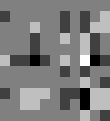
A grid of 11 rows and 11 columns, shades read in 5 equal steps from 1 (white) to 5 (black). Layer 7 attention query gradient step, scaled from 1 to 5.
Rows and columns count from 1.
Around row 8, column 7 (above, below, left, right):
4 4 3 3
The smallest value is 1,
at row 6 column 9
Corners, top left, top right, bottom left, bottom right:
3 3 3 4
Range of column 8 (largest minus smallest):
1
